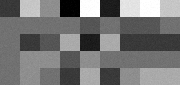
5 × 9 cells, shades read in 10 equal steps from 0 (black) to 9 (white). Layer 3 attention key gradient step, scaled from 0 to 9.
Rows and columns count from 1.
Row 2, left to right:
4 4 4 4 3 4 3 3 4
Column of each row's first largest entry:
5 1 4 2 5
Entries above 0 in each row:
8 9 9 9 9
